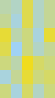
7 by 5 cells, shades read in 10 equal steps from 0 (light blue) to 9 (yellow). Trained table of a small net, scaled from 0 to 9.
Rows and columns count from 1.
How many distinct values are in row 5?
4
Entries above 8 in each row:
0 0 0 0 1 0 0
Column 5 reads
4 4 8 4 5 6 5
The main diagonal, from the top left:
3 1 5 2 5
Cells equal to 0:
1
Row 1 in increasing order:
2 2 3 4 7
